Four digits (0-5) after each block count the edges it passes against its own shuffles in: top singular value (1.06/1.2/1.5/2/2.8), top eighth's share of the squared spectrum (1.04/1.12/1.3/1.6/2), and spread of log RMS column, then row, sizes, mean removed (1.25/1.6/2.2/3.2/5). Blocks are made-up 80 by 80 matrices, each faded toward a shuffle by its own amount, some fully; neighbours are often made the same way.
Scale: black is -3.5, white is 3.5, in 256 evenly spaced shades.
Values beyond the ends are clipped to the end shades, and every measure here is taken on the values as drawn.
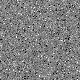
0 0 0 0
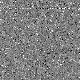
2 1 1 1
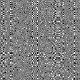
5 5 3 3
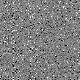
3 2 1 0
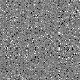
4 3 2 1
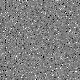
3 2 0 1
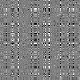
5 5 4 3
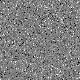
0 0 1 0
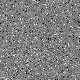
0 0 0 0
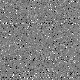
3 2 1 1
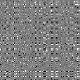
5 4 3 3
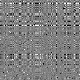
5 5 3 3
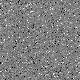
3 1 0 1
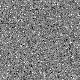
1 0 0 0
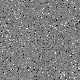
1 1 0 0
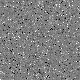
0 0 0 0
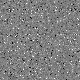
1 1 0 1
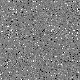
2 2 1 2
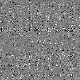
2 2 2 2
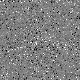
1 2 1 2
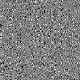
4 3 2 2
